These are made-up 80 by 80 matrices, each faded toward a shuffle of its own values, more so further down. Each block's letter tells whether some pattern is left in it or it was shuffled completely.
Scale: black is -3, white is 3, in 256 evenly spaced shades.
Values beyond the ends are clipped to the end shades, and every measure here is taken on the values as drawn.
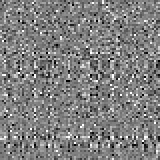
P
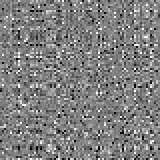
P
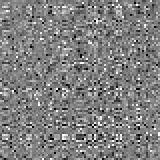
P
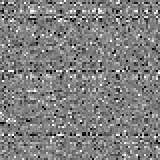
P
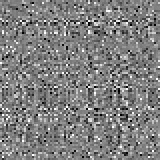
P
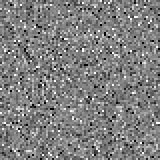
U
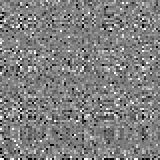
P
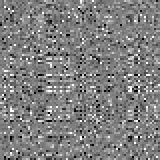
P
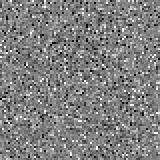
U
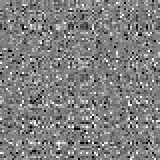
P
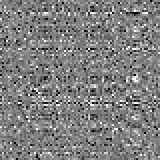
P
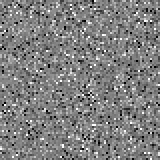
U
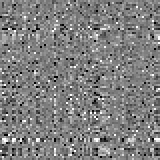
P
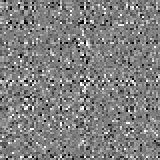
P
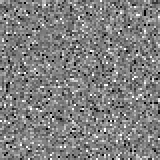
U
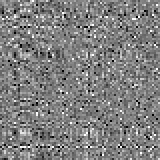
P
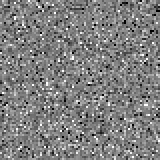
U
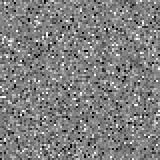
U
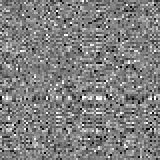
P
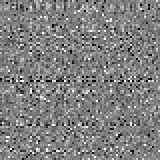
P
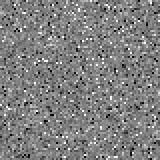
U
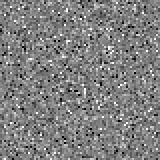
U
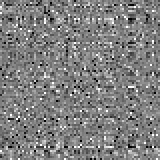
P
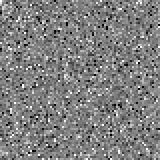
U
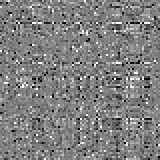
P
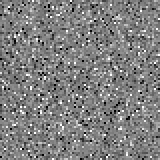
U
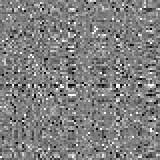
P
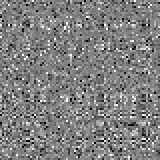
P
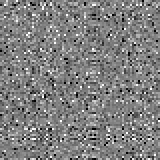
P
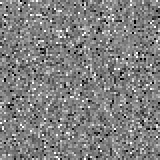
U
